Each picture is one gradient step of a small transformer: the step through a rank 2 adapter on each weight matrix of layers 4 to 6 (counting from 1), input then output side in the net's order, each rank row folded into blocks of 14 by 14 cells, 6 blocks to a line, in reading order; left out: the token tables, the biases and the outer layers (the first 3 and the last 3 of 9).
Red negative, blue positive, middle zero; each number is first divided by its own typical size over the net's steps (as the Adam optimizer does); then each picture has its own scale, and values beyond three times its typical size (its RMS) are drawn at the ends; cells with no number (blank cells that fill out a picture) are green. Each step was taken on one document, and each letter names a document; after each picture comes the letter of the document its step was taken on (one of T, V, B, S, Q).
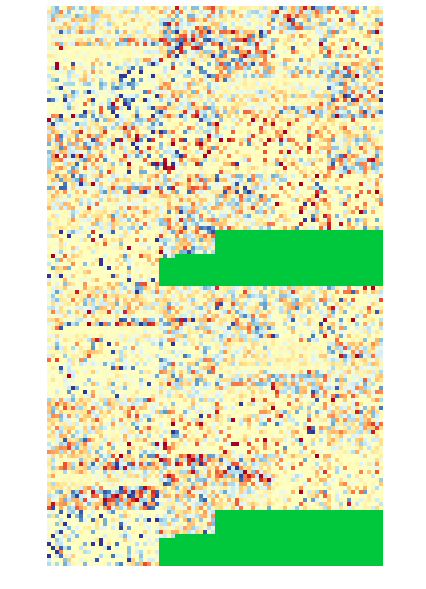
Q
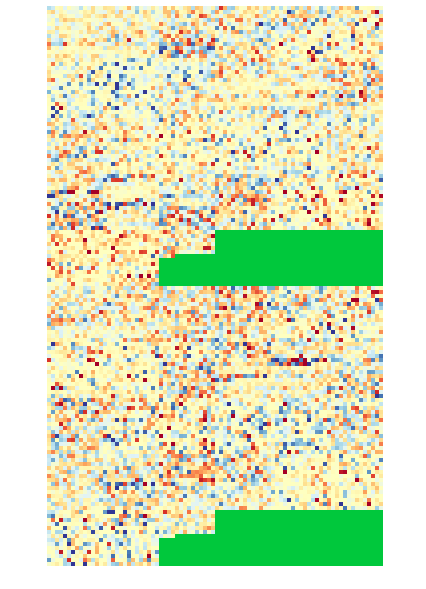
Q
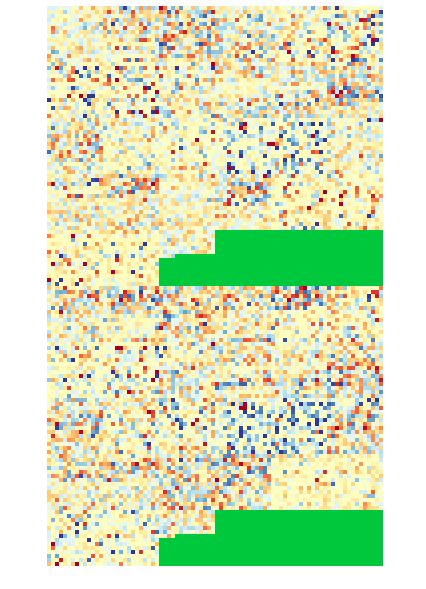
Q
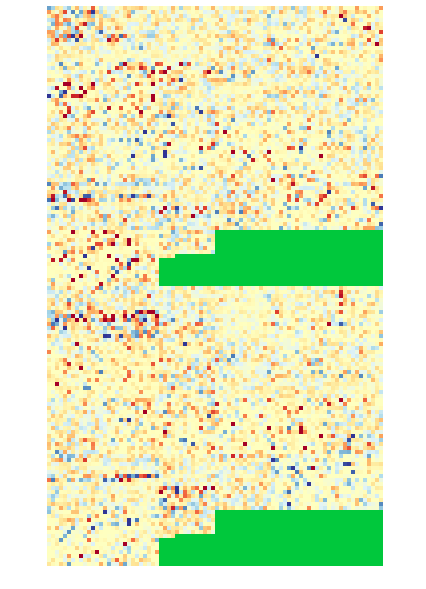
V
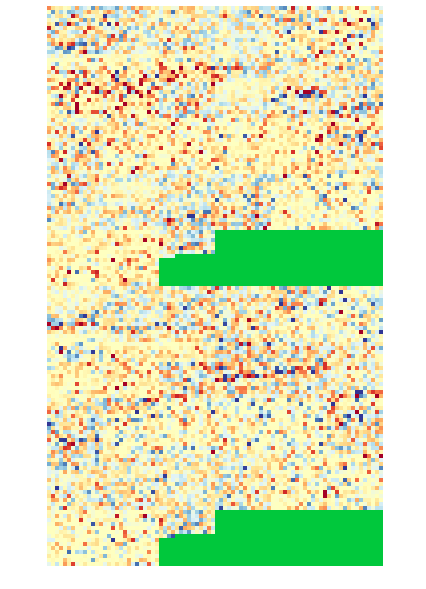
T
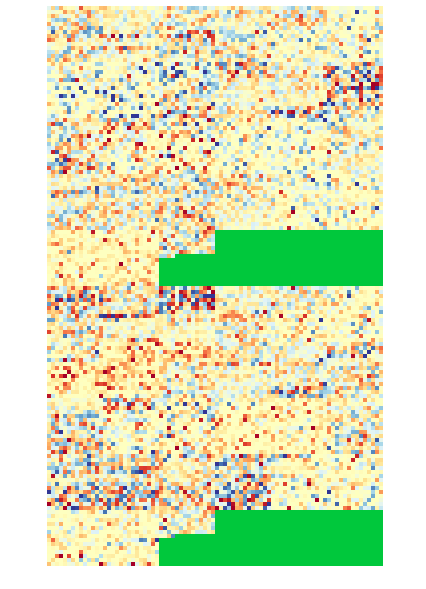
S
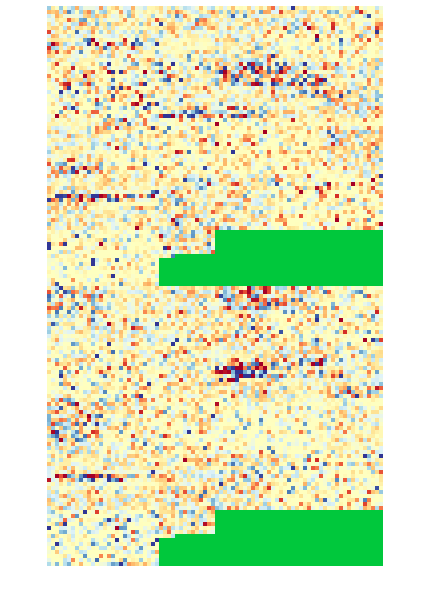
T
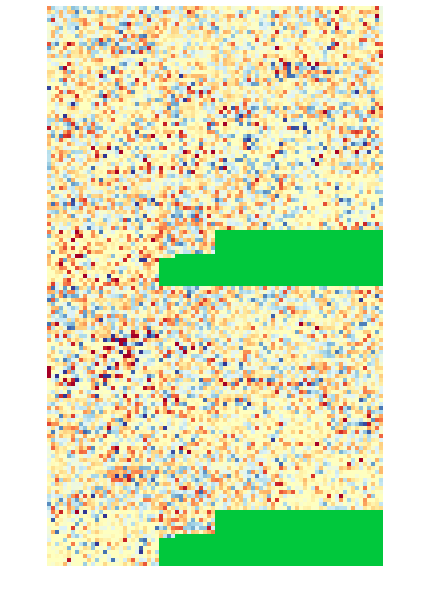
S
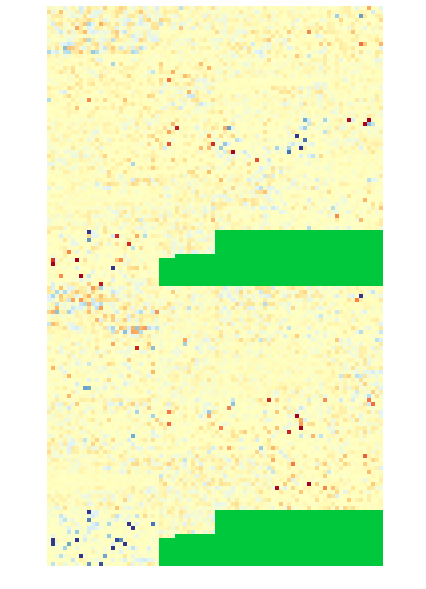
V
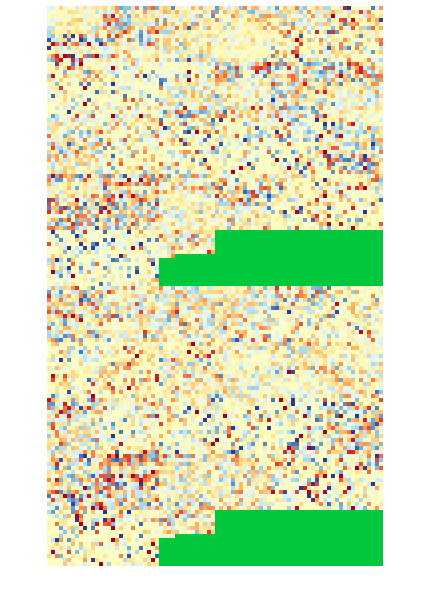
S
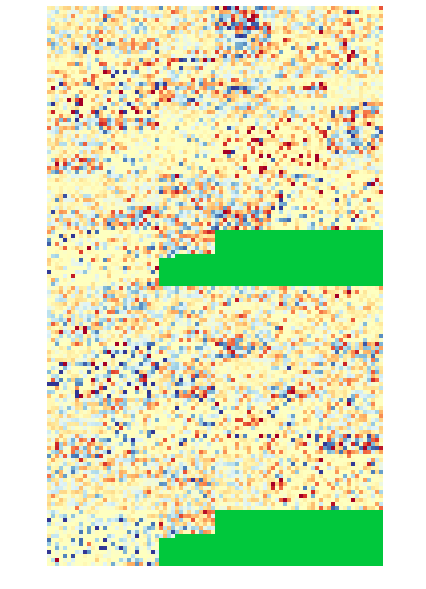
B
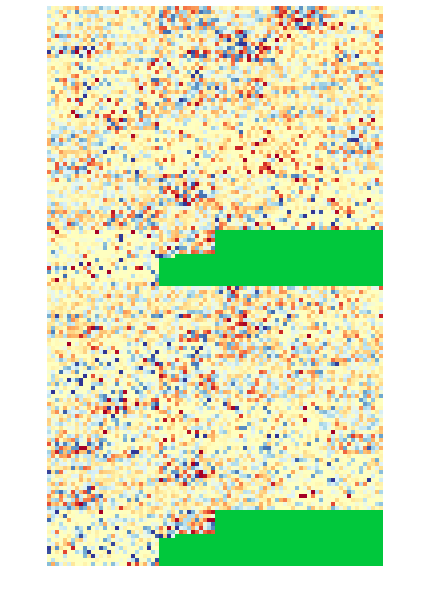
B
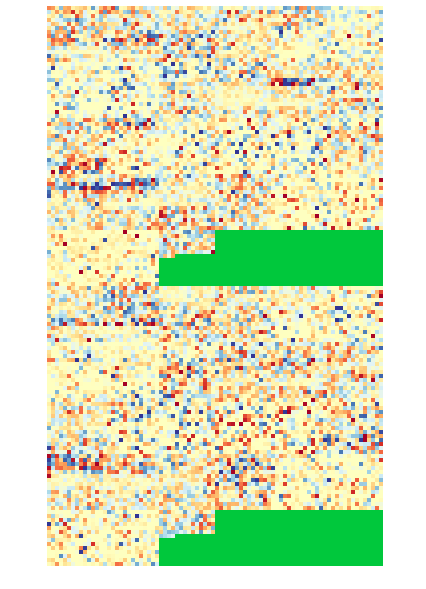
Q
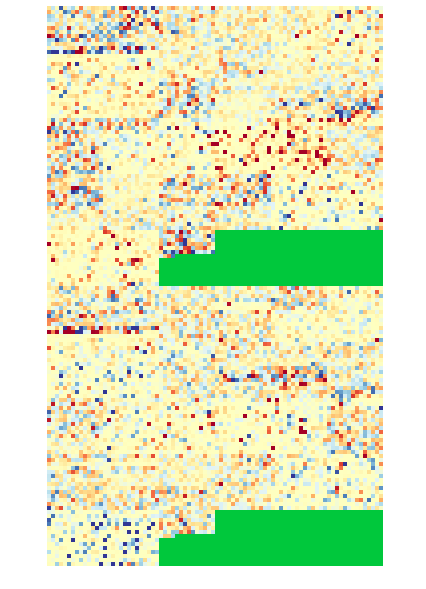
V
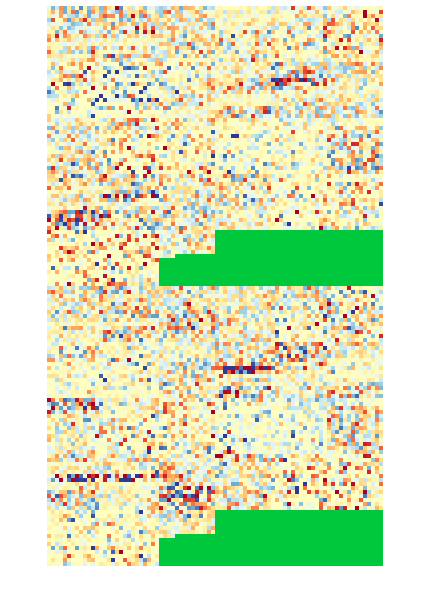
S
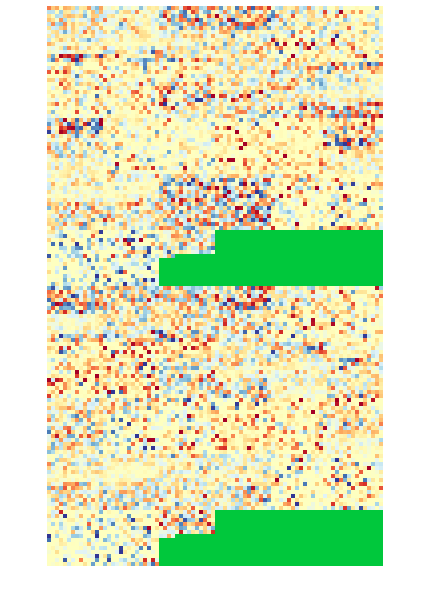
B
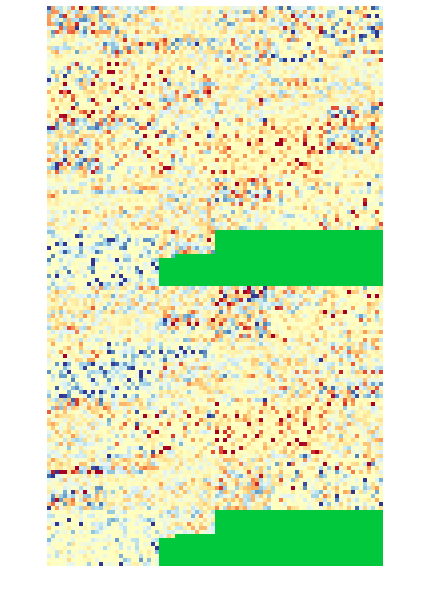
T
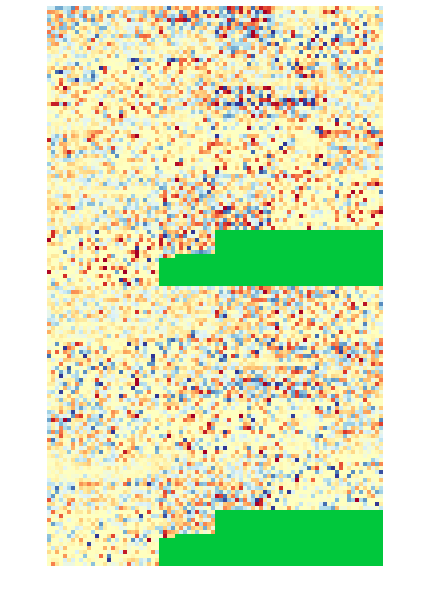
B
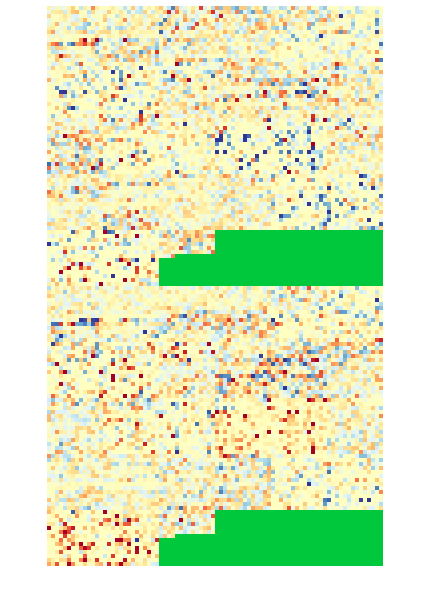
T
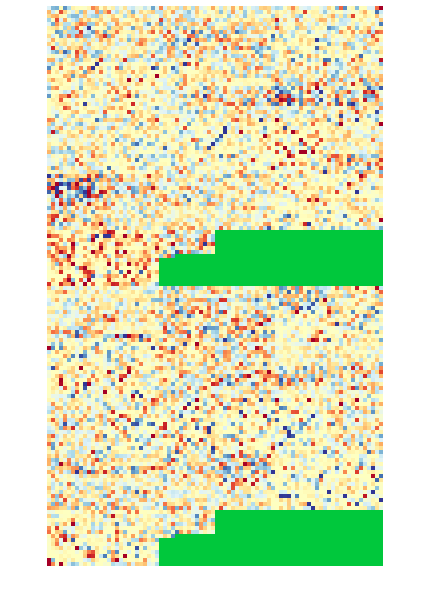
Q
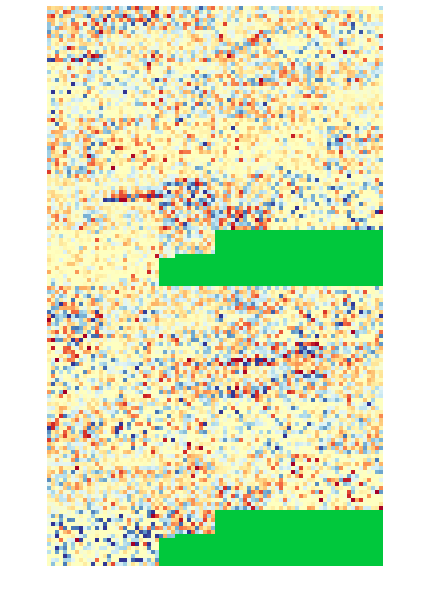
B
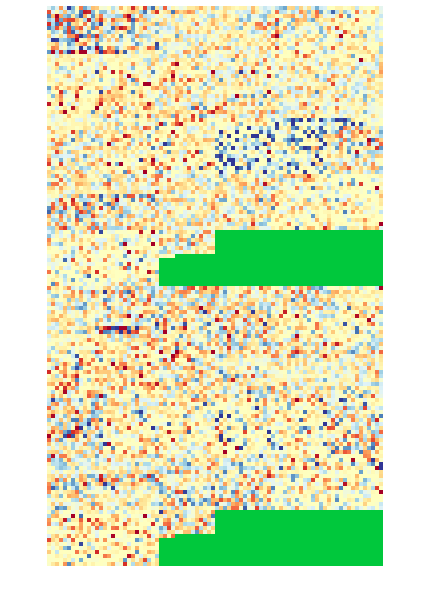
S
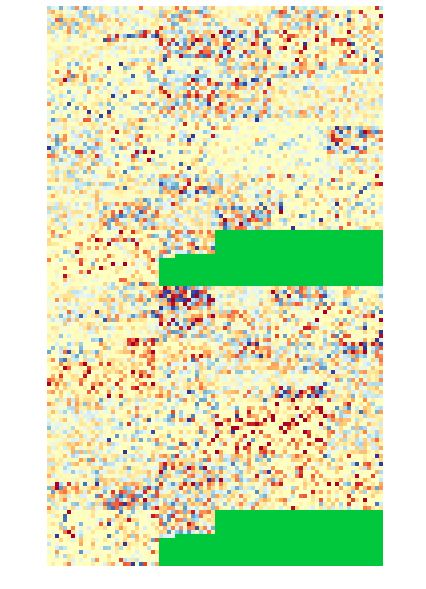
B
